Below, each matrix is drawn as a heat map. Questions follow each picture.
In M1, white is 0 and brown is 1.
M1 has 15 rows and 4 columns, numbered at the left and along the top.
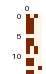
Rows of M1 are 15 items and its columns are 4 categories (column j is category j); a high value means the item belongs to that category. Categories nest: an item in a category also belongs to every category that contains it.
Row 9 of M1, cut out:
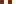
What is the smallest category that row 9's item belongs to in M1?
2
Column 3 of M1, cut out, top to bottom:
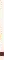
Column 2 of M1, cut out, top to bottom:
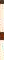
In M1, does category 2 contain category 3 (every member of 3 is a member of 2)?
no
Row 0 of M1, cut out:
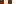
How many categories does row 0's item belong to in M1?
2
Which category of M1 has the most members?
0
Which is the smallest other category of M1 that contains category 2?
0
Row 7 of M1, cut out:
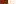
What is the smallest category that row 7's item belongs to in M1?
1
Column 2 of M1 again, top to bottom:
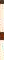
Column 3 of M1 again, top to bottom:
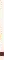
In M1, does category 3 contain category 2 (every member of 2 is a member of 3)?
no
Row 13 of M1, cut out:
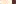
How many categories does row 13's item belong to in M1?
1
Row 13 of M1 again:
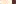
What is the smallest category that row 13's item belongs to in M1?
3
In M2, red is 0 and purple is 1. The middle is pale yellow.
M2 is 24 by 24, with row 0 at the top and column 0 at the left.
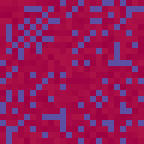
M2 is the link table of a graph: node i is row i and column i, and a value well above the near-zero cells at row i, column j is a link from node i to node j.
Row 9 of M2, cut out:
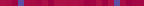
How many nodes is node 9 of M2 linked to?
2
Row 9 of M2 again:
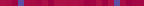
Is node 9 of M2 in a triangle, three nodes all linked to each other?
no
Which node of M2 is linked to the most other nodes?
node 1
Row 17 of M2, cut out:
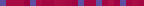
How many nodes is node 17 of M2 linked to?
5
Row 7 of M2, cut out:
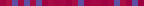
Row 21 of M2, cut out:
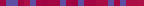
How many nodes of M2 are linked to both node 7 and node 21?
2
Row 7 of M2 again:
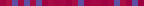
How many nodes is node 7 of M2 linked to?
6
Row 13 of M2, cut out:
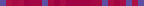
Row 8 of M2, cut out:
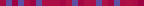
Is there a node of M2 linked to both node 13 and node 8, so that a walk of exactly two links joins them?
no
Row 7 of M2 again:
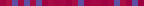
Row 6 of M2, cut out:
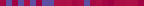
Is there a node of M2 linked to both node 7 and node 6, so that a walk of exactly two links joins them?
no
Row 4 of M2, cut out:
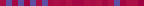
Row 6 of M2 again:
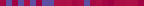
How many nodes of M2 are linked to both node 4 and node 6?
4
